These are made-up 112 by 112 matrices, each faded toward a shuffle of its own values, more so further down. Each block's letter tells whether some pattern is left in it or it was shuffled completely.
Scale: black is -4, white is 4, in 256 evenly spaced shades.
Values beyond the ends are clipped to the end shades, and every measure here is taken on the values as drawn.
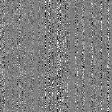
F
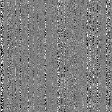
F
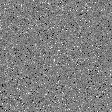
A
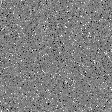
A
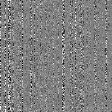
F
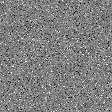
A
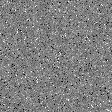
A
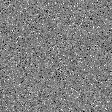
A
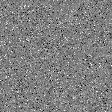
A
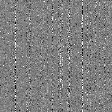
F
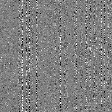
F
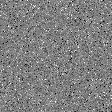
A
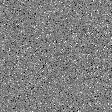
A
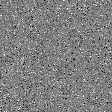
A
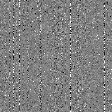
F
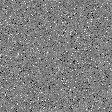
A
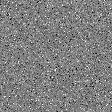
A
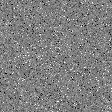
A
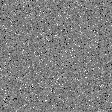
A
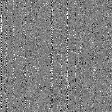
F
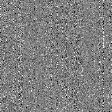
F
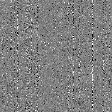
F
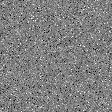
A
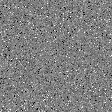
A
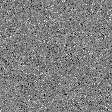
A
